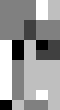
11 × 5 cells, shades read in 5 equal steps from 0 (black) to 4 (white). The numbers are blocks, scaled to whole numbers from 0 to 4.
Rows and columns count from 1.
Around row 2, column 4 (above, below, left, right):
4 2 2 3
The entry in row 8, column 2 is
2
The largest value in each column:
4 3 3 4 3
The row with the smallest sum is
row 5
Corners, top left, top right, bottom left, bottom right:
2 3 0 3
